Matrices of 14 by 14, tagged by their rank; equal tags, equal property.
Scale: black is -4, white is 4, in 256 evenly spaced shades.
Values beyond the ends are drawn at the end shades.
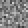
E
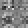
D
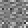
D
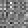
D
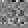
D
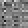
D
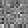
D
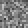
E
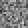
E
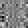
D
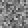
E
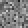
E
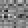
D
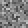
E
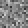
E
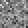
E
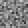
E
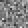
E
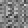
D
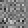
D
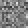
D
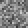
E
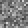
E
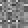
D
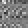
D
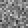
E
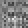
D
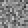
E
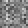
D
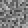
E
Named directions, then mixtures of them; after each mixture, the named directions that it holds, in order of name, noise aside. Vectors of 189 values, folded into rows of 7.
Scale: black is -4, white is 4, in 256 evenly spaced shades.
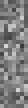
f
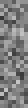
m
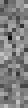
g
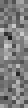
f, g, m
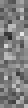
f, g, m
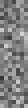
f, g, m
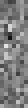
f, g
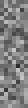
m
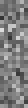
f, g, m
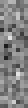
f, g, m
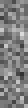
f, m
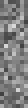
f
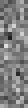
f, g, m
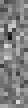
f, g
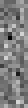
f, g, m
